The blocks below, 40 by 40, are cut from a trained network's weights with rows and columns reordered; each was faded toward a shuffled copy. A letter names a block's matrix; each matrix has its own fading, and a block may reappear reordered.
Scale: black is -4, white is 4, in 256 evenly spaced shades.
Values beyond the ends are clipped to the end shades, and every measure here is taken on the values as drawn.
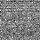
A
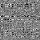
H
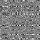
H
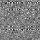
H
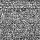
A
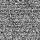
A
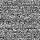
A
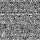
A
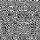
H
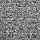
A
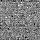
A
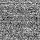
A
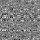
H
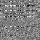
H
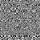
H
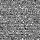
A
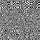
H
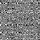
H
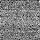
A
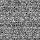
A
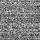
A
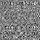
H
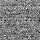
A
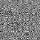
H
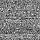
A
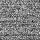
A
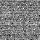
A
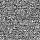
A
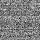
A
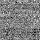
A
